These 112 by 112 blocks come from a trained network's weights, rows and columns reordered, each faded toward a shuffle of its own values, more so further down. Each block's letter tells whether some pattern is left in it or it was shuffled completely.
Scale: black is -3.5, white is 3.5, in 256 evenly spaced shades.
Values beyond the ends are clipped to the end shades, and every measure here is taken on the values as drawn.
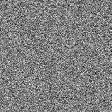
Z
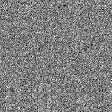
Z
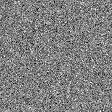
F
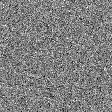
F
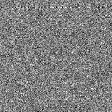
Z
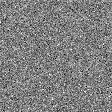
F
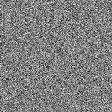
Z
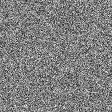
F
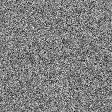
F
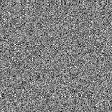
Z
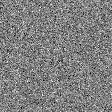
F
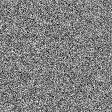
F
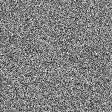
F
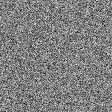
F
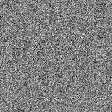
Z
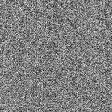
Z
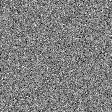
F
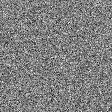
F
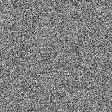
Z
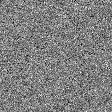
F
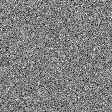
F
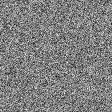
F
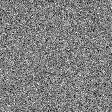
F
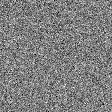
F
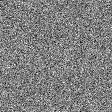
F
